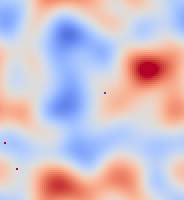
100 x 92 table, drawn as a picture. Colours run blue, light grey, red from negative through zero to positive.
The ninth with the highest average is the middle right. The texture varies smoothly and slowly. Three lone cells stand out: two far higher and one far lower than their neighbours.
